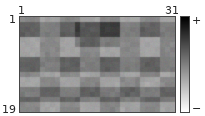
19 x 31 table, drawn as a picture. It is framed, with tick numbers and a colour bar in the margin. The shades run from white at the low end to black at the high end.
The ninth with the highest average is the top middle. An odd patch, higher than its surroundings, sits in the top middle. Horizontal stripes repeat 3 times down the table.
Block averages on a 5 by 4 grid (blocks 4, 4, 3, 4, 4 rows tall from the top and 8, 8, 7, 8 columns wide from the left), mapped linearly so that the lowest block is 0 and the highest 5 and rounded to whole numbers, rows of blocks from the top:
3553
0110
4444
1111
2222
